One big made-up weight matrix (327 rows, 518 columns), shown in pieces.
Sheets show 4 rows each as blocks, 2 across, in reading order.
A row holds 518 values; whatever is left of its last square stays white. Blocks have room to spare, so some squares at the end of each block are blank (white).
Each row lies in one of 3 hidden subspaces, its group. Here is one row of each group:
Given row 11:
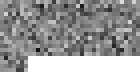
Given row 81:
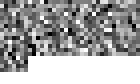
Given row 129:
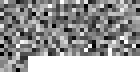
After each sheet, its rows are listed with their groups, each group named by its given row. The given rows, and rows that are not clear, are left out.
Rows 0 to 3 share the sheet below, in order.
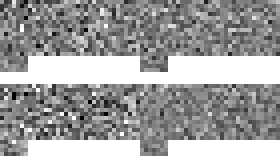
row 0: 11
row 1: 81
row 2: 81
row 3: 11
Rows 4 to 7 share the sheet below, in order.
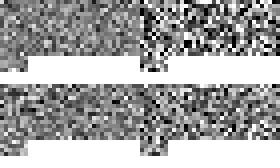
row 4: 129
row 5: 129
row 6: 81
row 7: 129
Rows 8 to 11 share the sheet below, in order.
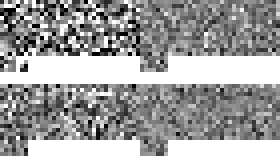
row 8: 129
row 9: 11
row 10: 11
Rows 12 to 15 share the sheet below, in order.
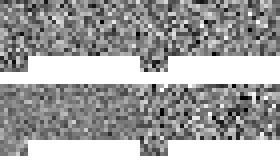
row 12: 81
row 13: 81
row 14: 129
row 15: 11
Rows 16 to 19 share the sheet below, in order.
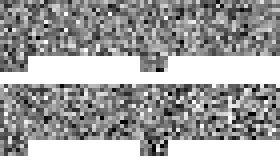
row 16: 81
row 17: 11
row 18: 129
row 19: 81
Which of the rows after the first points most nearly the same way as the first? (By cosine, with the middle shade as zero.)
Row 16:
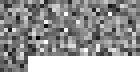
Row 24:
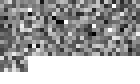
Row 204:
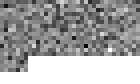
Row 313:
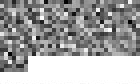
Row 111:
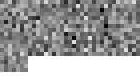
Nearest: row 313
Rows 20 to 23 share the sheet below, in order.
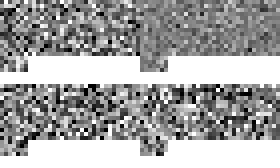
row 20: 129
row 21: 129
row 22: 129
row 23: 11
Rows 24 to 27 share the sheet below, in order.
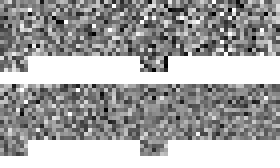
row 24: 81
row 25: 81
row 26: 11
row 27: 81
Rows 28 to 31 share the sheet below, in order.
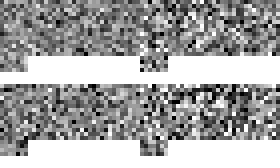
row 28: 81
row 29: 81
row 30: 129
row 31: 11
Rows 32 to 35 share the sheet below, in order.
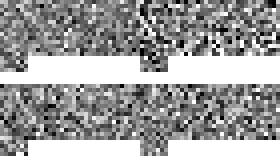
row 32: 11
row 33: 11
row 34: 11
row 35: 11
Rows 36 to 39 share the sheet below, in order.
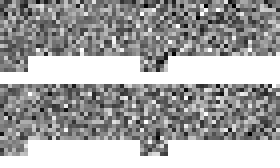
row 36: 11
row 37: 129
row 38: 81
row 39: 129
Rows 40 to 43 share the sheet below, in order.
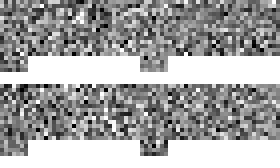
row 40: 11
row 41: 11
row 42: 11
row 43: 81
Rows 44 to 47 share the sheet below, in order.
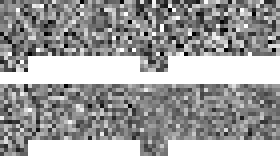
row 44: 11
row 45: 11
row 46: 81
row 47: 129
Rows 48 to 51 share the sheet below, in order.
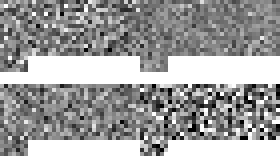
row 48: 129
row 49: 129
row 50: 129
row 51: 81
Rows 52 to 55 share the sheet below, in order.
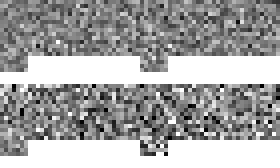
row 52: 81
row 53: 81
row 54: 11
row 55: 11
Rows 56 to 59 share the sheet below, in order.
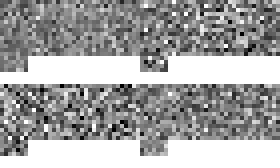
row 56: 11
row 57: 129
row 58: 129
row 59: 81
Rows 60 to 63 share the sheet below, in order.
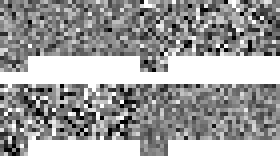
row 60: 81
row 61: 129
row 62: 129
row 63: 11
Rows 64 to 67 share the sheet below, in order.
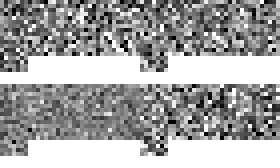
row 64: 11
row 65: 11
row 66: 81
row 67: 11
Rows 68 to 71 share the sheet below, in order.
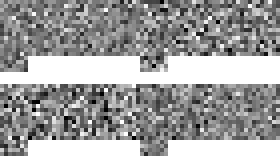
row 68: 129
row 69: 81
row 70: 11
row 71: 81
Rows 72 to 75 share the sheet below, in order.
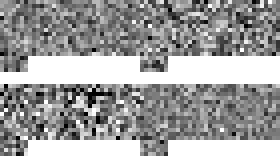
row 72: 129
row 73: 81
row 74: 11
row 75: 129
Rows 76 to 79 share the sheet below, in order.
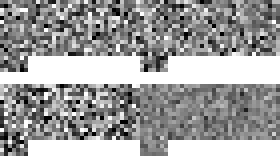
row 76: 81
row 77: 129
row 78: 129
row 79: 11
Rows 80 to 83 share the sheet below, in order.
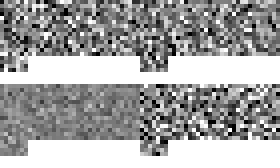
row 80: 129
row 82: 81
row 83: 129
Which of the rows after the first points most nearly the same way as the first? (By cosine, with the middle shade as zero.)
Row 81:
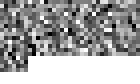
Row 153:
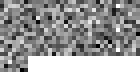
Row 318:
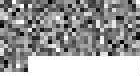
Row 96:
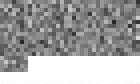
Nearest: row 96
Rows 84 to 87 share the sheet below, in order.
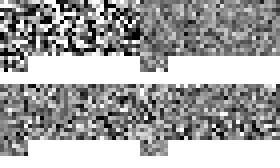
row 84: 129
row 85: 11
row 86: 81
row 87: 11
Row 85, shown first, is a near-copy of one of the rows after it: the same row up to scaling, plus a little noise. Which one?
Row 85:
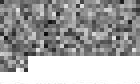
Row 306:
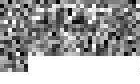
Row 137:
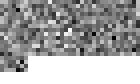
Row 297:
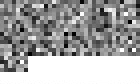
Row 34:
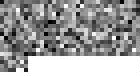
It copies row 34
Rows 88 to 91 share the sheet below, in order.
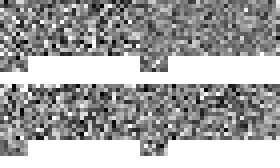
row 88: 129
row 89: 81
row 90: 11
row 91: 129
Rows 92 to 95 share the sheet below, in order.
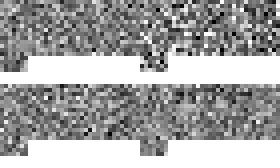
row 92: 129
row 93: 11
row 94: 129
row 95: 11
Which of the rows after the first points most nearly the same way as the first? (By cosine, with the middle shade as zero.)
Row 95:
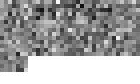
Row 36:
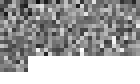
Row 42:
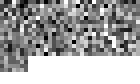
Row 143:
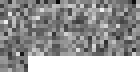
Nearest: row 42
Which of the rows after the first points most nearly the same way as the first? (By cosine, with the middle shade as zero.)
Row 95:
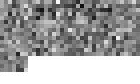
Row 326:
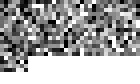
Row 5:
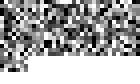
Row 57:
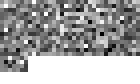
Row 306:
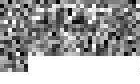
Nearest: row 57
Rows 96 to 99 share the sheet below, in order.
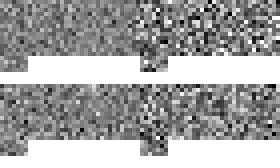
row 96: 81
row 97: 81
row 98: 129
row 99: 11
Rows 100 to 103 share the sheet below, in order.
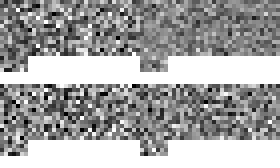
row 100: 81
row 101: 81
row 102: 129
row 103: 81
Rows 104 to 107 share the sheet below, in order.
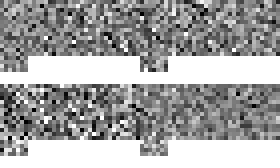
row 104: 11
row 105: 129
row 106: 129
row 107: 81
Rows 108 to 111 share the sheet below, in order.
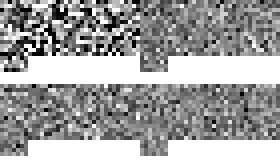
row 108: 81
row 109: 11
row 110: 81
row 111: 11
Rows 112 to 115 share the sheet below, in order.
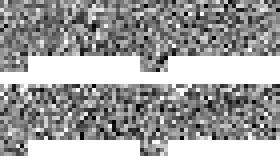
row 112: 11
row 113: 129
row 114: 11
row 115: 81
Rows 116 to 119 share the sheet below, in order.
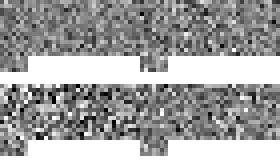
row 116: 129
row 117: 129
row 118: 11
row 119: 11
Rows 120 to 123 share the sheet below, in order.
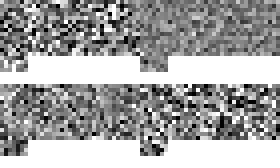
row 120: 81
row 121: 81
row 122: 129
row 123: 81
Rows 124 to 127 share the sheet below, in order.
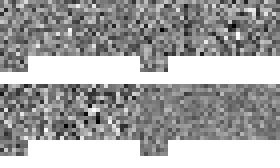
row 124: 11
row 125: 11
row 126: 11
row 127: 81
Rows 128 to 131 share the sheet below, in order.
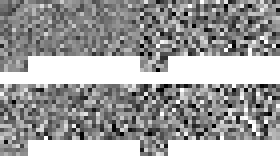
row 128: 129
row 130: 11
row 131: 11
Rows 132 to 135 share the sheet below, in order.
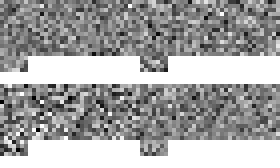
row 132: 129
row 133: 81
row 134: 81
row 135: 81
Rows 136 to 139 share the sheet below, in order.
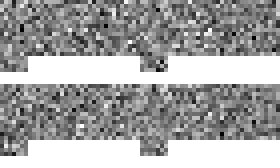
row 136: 11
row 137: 11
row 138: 81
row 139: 11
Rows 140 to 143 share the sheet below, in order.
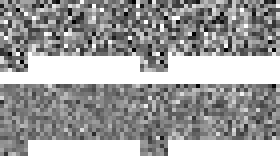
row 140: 11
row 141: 11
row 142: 129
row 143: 11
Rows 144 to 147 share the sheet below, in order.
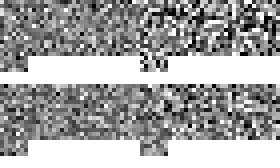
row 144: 129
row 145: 81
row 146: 81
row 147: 81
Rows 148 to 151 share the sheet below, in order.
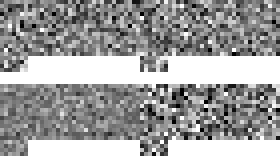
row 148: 81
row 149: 129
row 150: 129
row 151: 81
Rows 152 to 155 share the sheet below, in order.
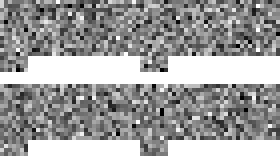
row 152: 11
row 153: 81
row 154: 81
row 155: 11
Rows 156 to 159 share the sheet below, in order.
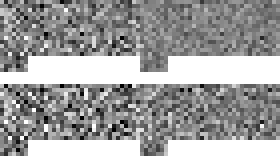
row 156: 129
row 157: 129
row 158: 129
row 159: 129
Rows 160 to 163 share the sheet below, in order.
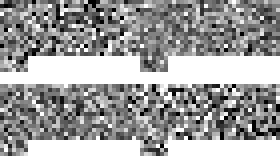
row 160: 129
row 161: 129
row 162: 81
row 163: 11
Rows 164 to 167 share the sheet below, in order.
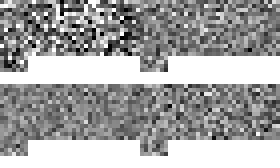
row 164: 129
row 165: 129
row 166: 81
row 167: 81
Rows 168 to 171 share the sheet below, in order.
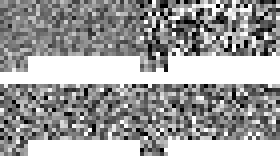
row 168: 81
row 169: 11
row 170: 129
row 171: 81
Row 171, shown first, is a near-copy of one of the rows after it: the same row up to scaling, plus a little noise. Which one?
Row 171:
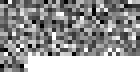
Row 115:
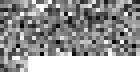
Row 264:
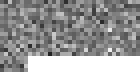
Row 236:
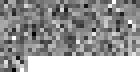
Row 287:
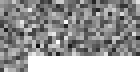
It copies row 264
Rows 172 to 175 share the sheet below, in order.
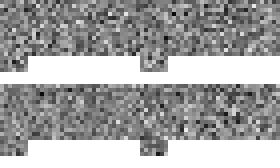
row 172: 81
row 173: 129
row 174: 11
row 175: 11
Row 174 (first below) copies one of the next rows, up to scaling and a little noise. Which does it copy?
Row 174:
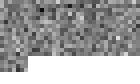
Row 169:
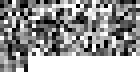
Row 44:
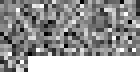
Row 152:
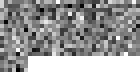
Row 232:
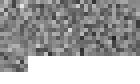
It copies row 152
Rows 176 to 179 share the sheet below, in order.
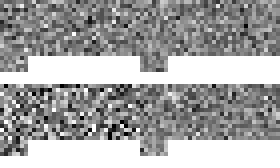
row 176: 81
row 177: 11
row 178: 129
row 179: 81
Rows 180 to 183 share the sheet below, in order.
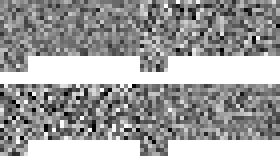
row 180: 81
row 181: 11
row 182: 129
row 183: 81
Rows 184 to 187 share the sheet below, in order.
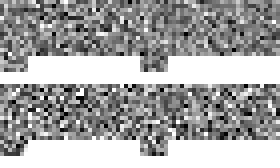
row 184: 81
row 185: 129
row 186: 129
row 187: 81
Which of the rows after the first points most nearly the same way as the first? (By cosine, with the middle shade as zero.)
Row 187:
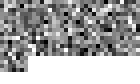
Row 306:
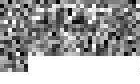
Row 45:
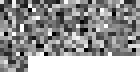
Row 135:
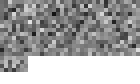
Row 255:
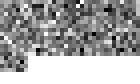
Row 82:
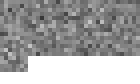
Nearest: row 82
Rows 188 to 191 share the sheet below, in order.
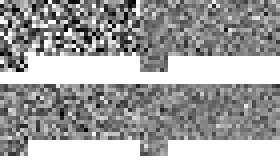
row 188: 11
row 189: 81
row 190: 129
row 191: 81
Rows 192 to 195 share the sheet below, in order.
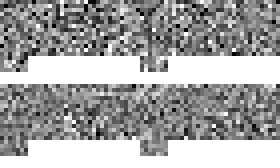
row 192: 129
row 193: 129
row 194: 11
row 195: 11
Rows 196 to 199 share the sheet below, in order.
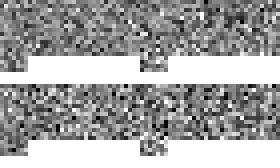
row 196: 81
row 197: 81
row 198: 81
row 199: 129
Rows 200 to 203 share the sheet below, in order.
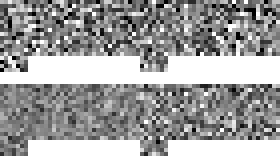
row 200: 81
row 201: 11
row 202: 81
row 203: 129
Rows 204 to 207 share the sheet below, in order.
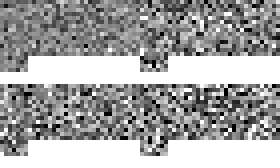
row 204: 129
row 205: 81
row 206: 81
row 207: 129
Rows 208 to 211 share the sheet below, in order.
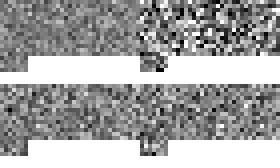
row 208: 81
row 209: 11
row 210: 81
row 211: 81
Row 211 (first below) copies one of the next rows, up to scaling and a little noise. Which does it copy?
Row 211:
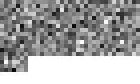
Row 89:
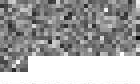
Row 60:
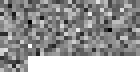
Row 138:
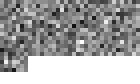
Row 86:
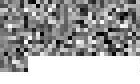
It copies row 138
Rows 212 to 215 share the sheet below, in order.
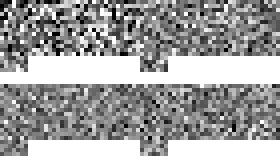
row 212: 11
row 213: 129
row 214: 129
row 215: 129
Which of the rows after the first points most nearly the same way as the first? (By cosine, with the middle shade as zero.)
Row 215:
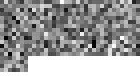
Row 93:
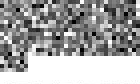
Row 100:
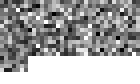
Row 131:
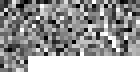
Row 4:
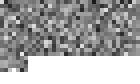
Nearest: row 100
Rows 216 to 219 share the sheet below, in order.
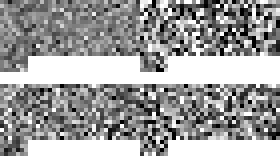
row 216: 81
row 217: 11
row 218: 129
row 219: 81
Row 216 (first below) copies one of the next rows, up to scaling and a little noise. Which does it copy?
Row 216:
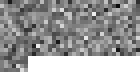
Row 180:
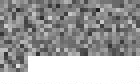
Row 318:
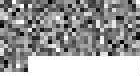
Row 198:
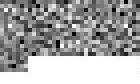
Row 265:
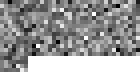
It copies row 265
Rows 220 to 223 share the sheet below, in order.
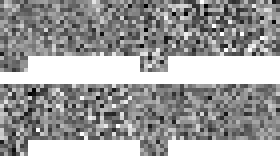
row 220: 129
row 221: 129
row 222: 81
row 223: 81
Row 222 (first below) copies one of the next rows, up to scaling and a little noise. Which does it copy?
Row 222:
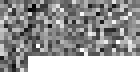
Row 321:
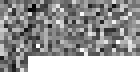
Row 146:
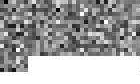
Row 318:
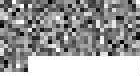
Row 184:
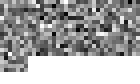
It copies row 321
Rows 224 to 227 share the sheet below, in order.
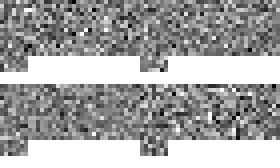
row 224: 81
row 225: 129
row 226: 129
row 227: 11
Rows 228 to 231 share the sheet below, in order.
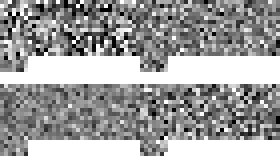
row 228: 11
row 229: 81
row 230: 129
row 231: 129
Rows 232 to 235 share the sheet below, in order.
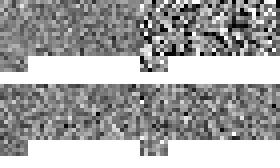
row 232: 11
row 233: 11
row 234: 11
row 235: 129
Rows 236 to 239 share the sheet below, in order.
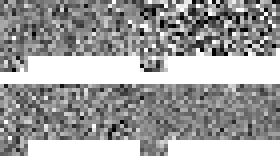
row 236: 81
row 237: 81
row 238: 129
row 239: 129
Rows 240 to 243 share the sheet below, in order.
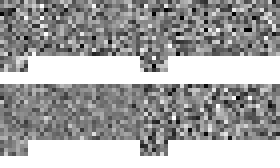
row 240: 129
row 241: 81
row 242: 129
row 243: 81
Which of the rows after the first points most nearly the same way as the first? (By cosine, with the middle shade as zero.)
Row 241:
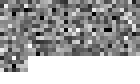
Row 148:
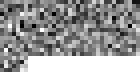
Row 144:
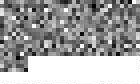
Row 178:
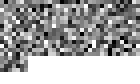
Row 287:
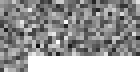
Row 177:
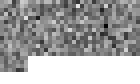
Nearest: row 148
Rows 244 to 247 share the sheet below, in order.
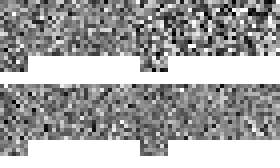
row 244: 81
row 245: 81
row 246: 129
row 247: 11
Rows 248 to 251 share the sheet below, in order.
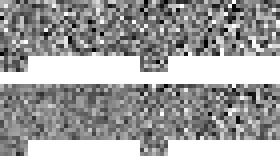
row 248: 129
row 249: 11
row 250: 11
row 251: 11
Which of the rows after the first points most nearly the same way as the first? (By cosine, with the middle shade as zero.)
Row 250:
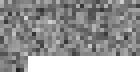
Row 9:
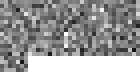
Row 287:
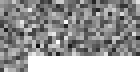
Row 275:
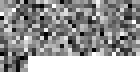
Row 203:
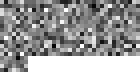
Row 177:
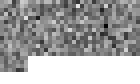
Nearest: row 177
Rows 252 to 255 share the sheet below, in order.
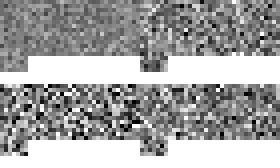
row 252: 129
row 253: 129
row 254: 81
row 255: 11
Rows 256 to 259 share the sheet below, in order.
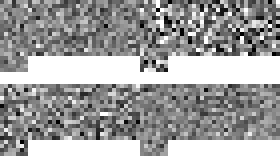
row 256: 11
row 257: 81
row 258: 81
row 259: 129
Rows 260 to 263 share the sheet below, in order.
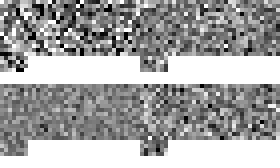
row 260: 11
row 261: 129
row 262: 81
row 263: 129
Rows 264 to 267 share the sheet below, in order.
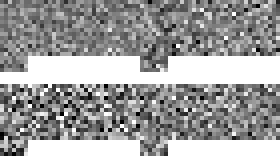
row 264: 81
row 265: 81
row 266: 81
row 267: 129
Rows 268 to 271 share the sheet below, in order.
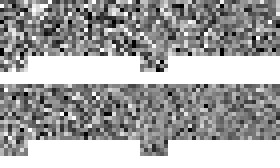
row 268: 81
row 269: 11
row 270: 81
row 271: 81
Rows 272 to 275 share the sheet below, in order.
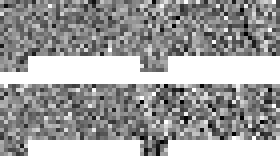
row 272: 129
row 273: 11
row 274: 11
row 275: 129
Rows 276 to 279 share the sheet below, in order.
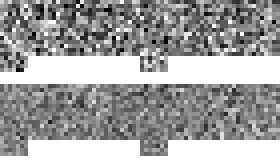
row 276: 11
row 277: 129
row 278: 11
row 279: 11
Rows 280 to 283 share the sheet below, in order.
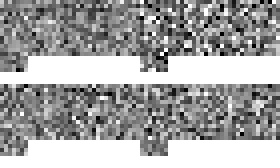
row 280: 11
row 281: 129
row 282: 11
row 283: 81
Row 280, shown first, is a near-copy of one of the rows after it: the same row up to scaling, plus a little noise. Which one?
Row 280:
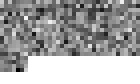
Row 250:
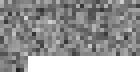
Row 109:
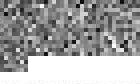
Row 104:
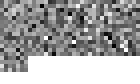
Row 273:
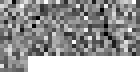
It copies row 250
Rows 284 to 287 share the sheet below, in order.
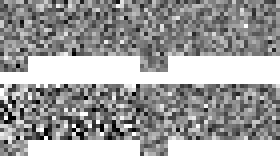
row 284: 81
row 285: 11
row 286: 11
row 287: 81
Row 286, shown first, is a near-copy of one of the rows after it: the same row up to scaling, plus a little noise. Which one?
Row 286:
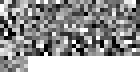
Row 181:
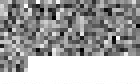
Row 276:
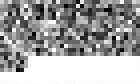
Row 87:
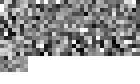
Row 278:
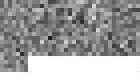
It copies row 87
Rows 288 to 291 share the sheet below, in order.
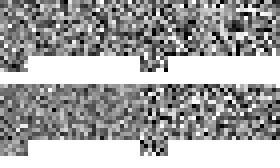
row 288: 81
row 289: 11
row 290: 129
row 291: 81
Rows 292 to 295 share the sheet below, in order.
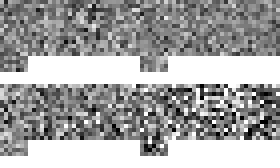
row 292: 11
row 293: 129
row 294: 11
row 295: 129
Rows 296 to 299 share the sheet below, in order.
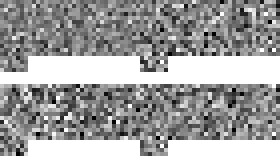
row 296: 81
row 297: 11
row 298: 11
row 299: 11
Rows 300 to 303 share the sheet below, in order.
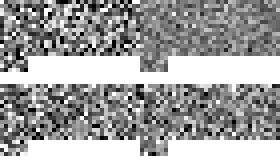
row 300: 129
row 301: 129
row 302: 81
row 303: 129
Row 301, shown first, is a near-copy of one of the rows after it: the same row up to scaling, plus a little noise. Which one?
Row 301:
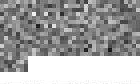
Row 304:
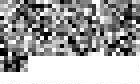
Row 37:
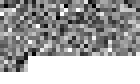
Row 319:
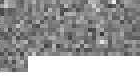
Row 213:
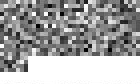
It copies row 213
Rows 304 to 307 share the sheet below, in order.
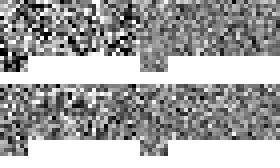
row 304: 129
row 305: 11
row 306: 11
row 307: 129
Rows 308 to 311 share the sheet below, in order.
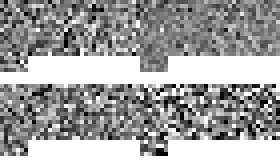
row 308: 11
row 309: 11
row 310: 81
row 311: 81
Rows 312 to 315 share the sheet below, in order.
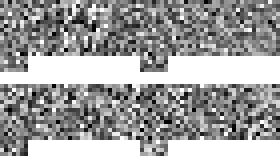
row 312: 11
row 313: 81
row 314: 81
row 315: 129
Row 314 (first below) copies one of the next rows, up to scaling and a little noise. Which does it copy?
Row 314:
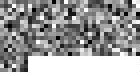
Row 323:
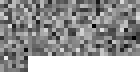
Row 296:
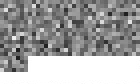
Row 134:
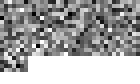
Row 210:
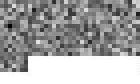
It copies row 210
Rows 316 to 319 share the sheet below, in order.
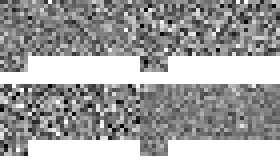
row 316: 81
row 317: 81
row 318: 81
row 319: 129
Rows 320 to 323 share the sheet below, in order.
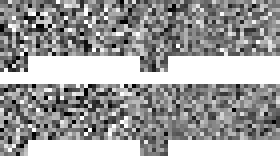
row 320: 129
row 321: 81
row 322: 129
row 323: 81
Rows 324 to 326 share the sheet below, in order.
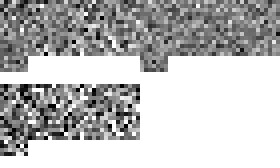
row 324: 11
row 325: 81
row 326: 11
